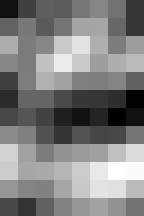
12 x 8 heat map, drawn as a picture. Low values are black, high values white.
Average level on the scale: 50%. Stripes: horizontal, repeating 2 times. Ninth with the lowest average: middle right. Ninth with the highest average: bottom right.
